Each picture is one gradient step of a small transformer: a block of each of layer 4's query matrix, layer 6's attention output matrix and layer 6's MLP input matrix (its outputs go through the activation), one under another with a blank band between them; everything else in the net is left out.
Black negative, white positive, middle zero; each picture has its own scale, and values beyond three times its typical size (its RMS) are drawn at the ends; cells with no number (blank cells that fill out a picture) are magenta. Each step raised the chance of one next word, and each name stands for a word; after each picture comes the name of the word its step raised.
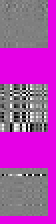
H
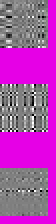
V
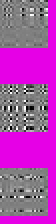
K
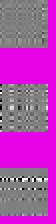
K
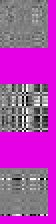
V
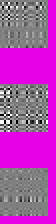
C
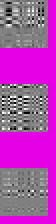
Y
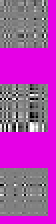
H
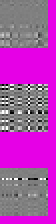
Y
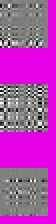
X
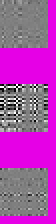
Y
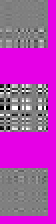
K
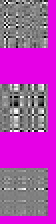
V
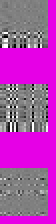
H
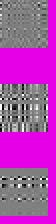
H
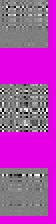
X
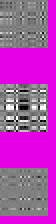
K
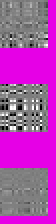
K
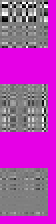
V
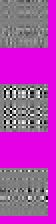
C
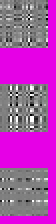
V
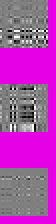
H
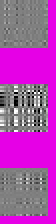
V
